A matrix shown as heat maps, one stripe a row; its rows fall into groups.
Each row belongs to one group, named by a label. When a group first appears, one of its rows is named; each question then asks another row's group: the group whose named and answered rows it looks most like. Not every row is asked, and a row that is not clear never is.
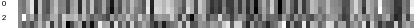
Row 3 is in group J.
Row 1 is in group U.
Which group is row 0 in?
U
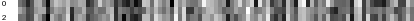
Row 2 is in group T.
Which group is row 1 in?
T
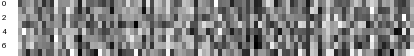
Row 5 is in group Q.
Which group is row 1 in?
Q
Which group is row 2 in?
Q
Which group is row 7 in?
J
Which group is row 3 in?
J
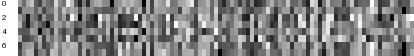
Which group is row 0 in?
Q
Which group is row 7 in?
U
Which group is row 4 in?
Q
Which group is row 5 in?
J
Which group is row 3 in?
J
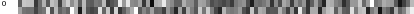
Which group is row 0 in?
U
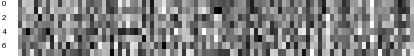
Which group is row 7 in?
Q
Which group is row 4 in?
J
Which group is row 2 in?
Q
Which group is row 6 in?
J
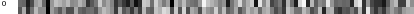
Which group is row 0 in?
T
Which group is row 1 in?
T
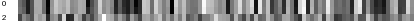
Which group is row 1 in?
T
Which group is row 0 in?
T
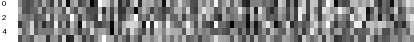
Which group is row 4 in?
Q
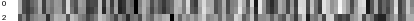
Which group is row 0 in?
J
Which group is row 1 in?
J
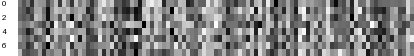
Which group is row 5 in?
J
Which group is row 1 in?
T
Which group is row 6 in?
T
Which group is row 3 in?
Q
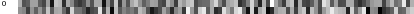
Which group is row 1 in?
J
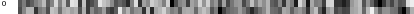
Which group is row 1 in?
U
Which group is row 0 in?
T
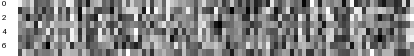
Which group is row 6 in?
T
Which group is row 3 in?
U
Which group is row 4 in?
J
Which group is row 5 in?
T
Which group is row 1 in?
U
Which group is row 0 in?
Q
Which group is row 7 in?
U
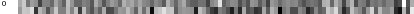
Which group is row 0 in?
Q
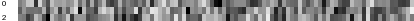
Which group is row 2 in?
T
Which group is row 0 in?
U
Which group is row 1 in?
T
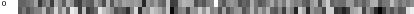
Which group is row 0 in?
Q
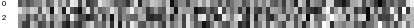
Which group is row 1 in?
Q
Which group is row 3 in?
Q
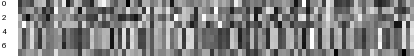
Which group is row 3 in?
U
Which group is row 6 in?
Q
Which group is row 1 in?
U
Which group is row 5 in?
Q
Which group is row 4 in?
Q
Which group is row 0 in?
T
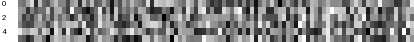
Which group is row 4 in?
Q
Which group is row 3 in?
T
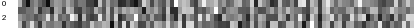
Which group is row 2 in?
J
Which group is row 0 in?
J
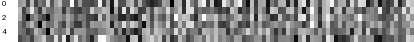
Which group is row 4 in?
T
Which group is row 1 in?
Q
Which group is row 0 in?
J
